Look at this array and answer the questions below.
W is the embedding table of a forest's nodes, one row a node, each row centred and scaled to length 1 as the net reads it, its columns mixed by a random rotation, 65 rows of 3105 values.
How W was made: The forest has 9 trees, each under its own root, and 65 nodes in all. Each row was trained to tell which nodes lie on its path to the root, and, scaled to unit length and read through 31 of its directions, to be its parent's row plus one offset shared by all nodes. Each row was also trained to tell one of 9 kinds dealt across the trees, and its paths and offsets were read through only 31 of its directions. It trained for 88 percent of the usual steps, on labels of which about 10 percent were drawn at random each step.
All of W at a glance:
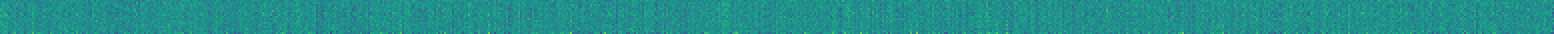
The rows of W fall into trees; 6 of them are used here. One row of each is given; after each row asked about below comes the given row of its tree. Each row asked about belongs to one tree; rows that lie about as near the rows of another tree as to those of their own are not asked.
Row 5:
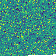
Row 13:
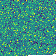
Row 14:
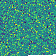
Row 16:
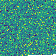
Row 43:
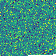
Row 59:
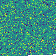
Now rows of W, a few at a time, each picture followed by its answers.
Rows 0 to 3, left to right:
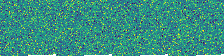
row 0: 16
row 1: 59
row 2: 14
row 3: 14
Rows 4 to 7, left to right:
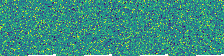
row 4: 13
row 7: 16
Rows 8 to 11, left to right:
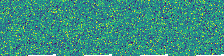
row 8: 14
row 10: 43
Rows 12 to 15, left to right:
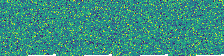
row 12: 43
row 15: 16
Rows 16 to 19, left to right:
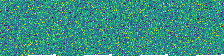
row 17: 59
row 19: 16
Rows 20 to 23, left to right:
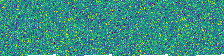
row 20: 43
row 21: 14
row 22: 16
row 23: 14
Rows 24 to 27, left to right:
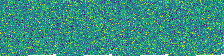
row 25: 43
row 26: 16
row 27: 43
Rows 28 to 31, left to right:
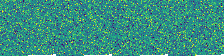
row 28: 16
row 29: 43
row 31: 43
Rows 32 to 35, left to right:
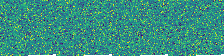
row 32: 14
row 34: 16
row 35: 16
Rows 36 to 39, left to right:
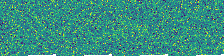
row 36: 14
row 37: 16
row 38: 59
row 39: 13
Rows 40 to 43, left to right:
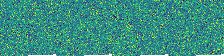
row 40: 16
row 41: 16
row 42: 14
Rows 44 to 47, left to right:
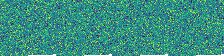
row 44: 14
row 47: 43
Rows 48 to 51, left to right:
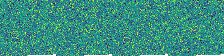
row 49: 59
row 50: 43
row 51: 13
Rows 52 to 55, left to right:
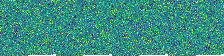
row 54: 43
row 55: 5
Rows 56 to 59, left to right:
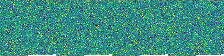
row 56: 13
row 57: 5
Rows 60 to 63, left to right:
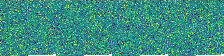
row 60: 14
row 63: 43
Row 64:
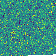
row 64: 43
